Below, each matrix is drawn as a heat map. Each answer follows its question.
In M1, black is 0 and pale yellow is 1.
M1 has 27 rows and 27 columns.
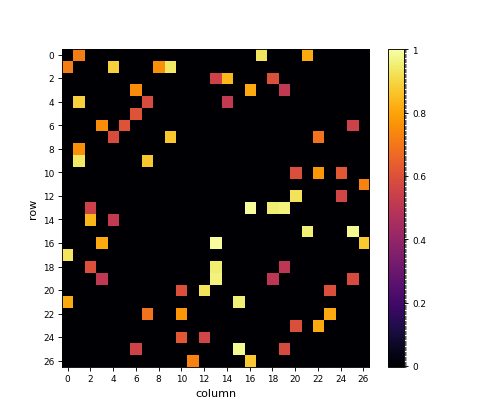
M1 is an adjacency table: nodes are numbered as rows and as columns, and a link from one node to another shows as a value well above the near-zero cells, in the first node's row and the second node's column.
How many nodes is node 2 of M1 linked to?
3
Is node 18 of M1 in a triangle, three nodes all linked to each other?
yes
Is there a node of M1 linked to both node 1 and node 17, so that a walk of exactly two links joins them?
yes
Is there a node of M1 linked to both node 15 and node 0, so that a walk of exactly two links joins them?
yes
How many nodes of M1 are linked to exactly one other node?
4
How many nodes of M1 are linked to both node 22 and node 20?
2
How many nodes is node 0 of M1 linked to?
3
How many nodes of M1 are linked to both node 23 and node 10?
2
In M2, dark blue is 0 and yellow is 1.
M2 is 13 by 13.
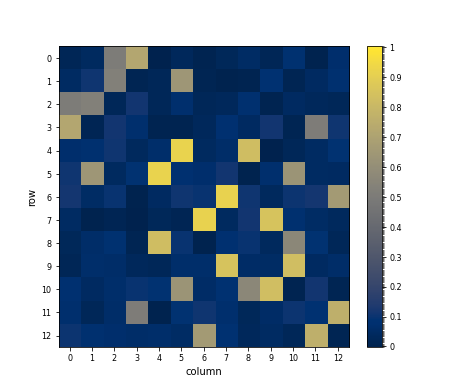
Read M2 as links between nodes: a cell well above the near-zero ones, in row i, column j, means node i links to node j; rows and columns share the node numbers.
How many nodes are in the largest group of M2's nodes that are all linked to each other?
2
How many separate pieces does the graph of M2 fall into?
1
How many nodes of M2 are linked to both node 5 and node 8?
2
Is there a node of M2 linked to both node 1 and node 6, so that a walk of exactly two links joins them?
no
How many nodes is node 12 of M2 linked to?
2
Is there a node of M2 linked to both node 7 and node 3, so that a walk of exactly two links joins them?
no
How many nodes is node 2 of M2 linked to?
2
